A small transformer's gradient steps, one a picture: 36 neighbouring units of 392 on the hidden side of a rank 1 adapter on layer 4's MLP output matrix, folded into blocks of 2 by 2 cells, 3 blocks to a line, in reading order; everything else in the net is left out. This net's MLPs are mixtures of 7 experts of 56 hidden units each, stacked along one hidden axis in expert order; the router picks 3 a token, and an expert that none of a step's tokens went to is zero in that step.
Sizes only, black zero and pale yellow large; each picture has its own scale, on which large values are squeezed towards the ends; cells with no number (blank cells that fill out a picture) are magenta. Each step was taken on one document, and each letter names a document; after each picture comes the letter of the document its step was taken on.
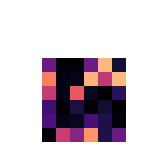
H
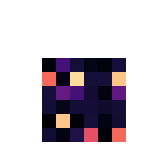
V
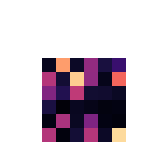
V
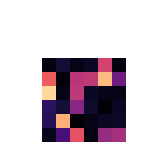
H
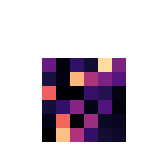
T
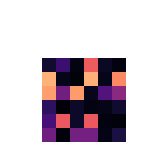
V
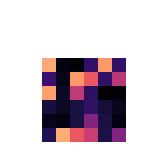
T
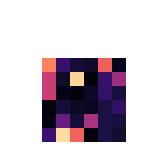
T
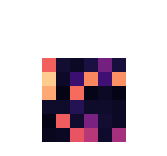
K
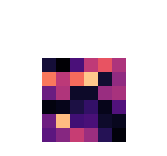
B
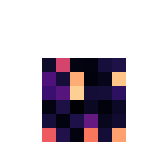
V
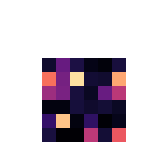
V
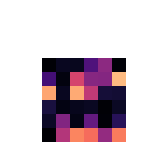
K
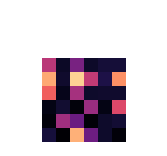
B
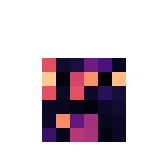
B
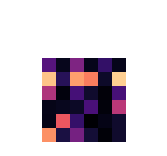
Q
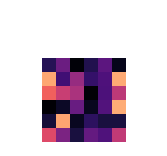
Q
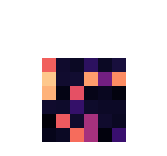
K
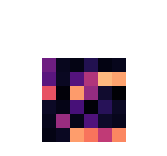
H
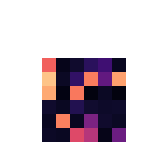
K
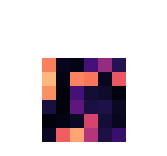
T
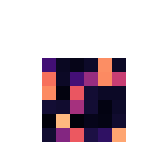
H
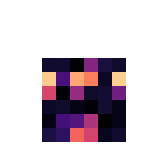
Q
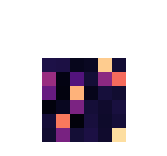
H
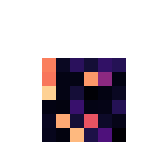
B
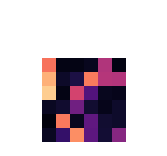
K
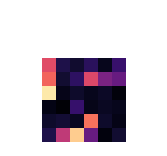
T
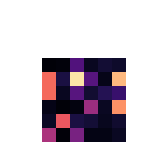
Q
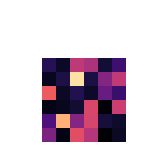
B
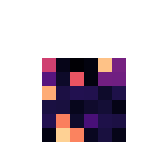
T
